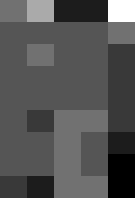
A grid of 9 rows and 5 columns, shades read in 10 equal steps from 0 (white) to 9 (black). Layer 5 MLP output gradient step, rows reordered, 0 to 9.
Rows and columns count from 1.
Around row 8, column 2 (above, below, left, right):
6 8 6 5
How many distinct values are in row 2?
2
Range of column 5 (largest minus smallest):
9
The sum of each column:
54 53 52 54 59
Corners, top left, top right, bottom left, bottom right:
5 0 7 9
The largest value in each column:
7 8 8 8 9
